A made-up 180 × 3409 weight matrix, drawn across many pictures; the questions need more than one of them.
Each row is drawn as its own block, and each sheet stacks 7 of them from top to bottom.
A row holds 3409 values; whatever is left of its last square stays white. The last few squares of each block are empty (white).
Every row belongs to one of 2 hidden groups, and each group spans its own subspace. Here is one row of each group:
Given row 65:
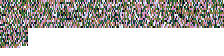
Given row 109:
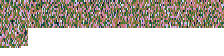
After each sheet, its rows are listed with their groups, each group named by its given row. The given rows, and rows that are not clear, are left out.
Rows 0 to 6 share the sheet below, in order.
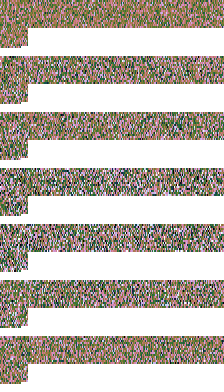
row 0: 65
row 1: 109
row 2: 65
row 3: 65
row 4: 65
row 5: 109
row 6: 109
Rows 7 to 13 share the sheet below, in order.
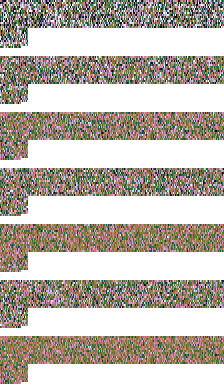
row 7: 65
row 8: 65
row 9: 65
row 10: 109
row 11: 109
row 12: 65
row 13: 65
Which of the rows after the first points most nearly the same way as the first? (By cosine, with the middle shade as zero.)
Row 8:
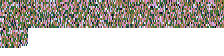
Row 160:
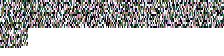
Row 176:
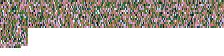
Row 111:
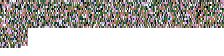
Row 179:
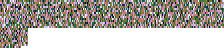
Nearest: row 160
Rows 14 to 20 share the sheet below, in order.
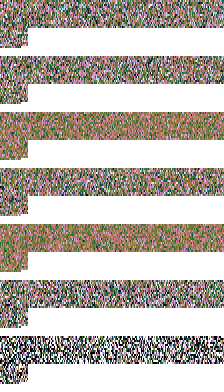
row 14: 65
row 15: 65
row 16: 109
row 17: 65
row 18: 65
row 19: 109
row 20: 65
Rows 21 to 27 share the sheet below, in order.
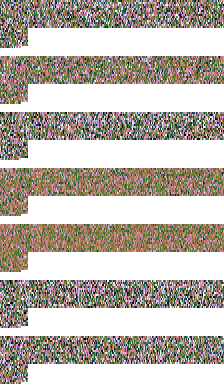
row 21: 65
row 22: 109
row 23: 109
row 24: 109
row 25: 109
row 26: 109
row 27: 109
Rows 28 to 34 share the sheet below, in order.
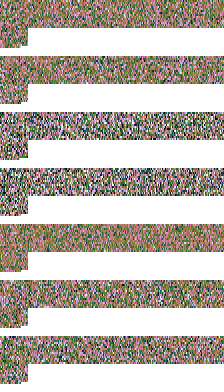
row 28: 65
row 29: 65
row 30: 109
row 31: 109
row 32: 65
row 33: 109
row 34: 109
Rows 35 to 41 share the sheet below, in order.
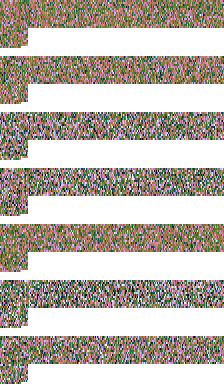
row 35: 109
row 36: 109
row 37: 65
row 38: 109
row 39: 65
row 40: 109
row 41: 65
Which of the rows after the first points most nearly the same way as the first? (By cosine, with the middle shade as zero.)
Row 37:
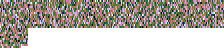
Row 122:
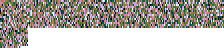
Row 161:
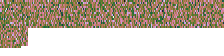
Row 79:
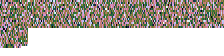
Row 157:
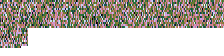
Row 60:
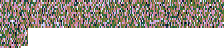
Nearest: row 157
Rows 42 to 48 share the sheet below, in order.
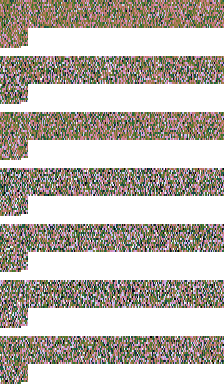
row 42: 109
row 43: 65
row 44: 109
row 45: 109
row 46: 109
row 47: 109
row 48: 65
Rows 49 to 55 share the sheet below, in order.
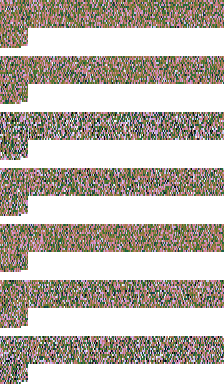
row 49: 109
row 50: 65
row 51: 65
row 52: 109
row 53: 65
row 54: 109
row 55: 109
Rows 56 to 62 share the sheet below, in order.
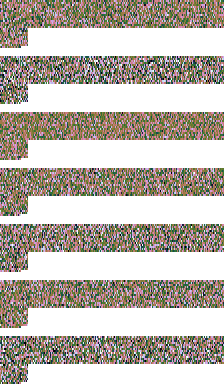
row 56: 65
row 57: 65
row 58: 109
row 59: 65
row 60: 109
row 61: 109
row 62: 65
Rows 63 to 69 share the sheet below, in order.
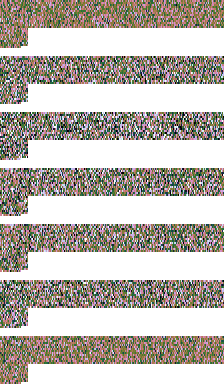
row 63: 65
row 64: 109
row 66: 109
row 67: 109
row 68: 109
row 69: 109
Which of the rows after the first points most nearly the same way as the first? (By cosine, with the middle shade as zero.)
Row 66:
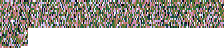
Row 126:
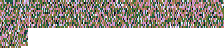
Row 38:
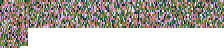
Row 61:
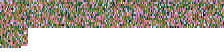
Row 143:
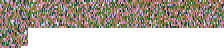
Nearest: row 143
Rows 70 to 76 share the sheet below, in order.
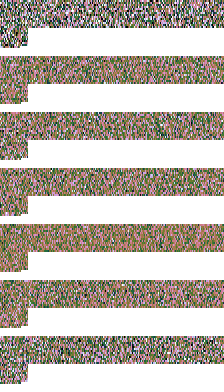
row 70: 65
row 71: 65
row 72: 65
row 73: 65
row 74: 109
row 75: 109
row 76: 109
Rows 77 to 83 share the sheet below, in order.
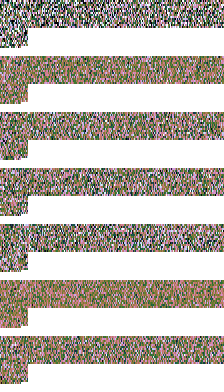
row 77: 109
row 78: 109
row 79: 65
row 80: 65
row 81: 109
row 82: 65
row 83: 65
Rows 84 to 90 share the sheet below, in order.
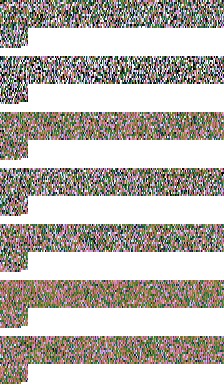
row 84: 65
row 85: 109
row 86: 65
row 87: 109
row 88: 65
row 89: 65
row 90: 65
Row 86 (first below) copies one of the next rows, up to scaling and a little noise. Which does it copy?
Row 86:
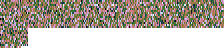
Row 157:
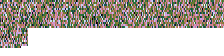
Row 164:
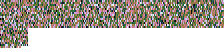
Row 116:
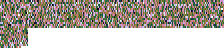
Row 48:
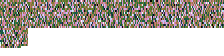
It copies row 164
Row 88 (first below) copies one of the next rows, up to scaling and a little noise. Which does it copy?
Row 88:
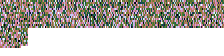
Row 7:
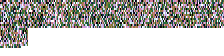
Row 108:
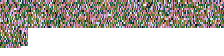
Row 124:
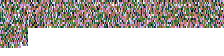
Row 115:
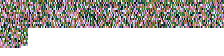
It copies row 115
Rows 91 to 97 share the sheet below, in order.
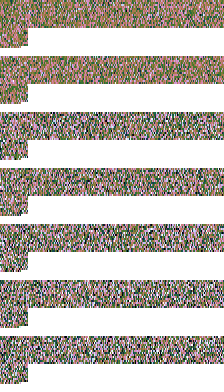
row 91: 109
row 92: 65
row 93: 65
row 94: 65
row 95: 65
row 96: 109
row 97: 109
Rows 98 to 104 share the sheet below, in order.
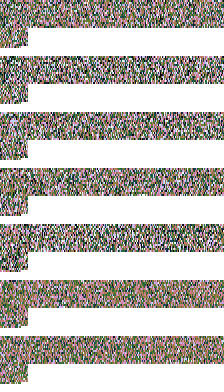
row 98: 109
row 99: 109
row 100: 65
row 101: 65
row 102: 109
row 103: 109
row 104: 109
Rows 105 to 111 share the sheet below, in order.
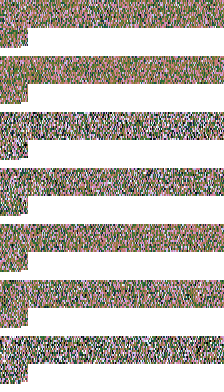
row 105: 65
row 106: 65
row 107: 109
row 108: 65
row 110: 109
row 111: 109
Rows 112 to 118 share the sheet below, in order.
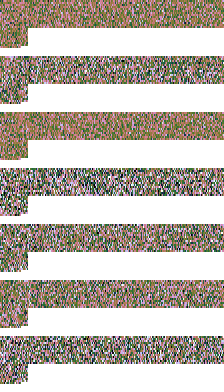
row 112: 109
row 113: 109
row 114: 109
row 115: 65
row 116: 65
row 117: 109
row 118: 109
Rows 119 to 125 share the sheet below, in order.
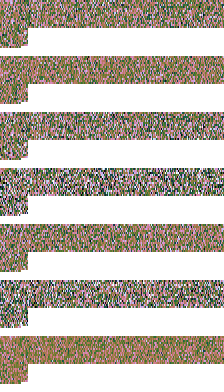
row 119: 109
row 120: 109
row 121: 109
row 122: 65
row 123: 109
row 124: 65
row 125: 109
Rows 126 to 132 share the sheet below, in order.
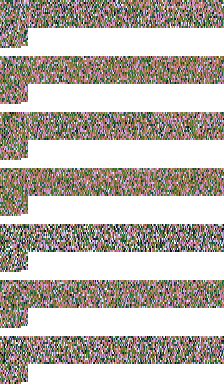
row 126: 109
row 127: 109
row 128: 109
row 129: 65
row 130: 109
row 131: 65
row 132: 109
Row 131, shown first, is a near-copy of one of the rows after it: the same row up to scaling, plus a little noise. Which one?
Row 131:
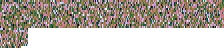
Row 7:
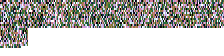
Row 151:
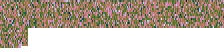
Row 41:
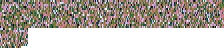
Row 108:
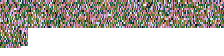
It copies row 41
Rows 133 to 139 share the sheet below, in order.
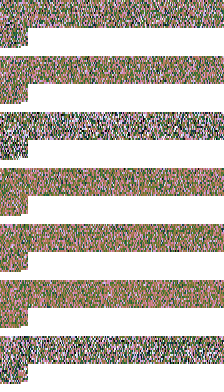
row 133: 109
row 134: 109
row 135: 65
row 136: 109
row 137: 109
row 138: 65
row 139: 109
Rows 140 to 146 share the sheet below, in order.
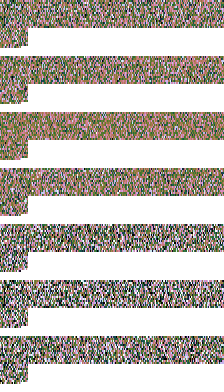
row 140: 109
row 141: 109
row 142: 65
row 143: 109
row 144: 109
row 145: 109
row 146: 65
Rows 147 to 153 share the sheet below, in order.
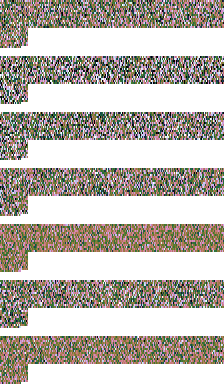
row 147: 109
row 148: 65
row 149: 109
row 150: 65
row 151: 65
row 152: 65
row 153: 65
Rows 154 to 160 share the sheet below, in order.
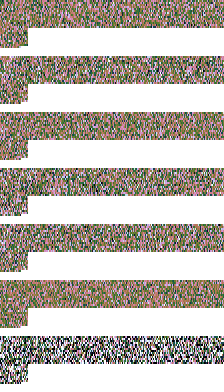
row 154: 109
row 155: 109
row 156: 109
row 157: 65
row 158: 109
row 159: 65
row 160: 65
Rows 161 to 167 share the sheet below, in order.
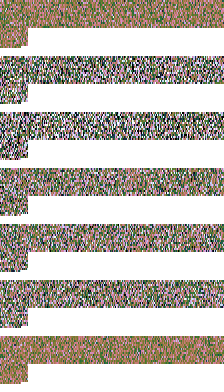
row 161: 109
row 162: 109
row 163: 109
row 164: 65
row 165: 65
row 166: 65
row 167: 65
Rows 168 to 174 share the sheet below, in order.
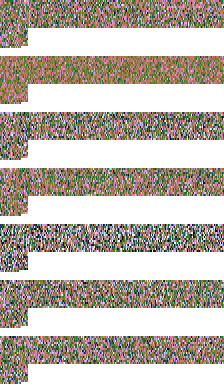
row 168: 109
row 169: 65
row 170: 109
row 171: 109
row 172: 109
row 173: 109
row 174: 109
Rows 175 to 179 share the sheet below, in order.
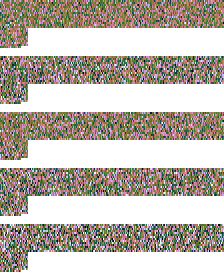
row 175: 109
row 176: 65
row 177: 65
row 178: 65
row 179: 109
